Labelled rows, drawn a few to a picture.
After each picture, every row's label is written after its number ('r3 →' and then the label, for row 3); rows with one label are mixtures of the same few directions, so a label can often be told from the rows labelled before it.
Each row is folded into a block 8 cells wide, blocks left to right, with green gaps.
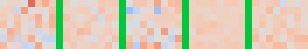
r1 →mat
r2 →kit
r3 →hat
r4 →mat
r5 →mat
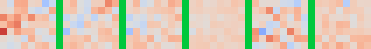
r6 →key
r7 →key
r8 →key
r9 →key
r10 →mat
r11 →mat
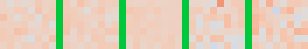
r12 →kit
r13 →key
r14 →hat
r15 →mat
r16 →key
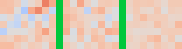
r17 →key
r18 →key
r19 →kit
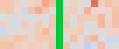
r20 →key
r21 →mat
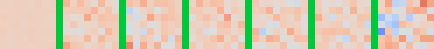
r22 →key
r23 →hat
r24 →hat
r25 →kit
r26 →mat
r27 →kit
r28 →key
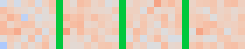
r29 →hat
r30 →key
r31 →mat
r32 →mat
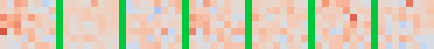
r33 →key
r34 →mat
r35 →hat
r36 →key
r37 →kit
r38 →kit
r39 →mat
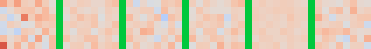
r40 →hat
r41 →kit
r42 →kit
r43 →kit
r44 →kit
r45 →kit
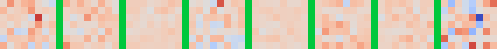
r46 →kit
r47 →hat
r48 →key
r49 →mat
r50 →mat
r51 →mat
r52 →kit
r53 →kit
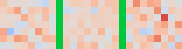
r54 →mat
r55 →hat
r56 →kit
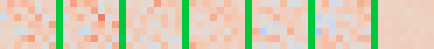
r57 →kit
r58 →kit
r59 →mat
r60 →hat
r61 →mat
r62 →key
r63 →hat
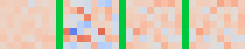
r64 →mat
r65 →mat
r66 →mat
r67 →mat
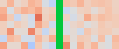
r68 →kit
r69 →hat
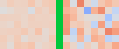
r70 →hat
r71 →key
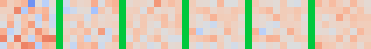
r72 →mat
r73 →hat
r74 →mat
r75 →mat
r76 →mat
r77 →hat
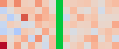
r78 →hat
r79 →kit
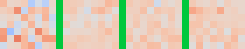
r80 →mat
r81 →key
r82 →mat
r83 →hat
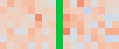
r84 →kit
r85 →key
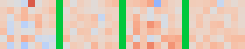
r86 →mat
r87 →kit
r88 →mat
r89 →mat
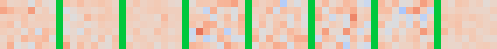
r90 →hat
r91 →hat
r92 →kit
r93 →mat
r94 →mat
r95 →kit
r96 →key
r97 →key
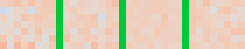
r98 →hat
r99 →kit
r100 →kit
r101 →key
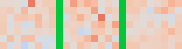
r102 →mat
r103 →kit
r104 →key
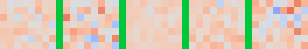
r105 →kit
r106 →kit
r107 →key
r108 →mat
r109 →key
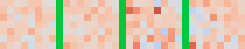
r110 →kit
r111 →hat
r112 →hat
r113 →hat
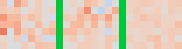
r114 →key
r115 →key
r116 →kit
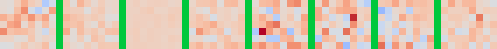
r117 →key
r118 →key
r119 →key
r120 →mat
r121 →mat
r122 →kit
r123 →hat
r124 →kit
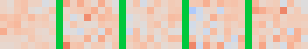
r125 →key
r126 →hat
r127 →key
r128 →hat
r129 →hat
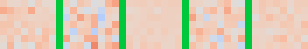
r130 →hat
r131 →kit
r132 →hat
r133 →kit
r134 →kit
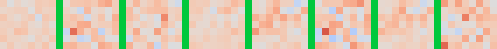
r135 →kit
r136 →mat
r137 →kit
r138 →key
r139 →key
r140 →mat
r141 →key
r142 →hat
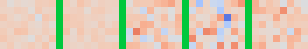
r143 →kit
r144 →key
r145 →mat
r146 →kit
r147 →hat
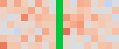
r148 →hat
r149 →key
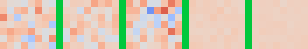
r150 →kit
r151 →mat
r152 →key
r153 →hat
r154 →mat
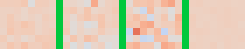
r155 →mat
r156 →mat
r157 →mat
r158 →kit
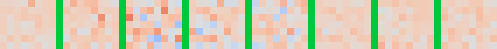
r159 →mat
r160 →kit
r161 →kit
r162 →mat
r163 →hat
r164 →mat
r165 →hat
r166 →kit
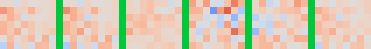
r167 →hat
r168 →hat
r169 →key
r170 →key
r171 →key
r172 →hat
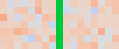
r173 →kit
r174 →hat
